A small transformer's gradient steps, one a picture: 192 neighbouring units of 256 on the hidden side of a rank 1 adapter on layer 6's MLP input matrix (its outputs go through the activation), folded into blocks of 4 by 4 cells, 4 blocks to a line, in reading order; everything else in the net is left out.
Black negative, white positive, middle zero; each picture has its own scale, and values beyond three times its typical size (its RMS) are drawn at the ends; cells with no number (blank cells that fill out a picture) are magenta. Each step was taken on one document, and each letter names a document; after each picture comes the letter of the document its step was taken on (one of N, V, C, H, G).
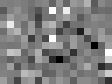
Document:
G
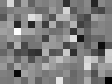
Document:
G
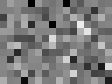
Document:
G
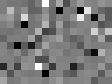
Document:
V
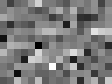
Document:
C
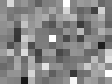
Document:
G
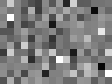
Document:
G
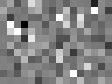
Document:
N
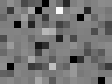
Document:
V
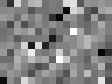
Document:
N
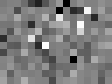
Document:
V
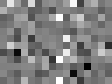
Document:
N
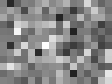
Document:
C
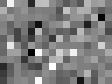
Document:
N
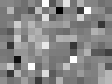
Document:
V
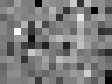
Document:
N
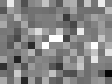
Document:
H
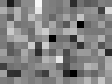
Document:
N
